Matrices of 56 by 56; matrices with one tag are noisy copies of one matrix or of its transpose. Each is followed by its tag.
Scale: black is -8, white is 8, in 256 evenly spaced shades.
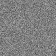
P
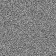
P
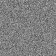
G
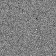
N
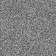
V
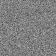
V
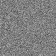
G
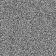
V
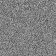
G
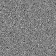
P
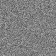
G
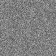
V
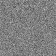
G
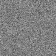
V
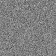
G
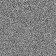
G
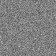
V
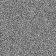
V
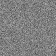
P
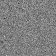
N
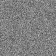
V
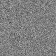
N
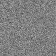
N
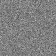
V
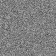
G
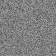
N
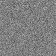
G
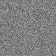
N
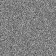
V
